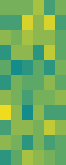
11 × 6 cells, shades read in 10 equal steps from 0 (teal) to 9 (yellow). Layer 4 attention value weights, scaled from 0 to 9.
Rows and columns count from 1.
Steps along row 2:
same up down up down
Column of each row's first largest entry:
4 3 3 5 6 5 1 1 5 1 3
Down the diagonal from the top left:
4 2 6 1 1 3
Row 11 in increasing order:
1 3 3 4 5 6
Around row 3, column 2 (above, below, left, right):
2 5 5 6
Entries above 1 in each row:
6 6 6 4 3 5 6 5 6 5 5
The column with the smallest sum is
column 6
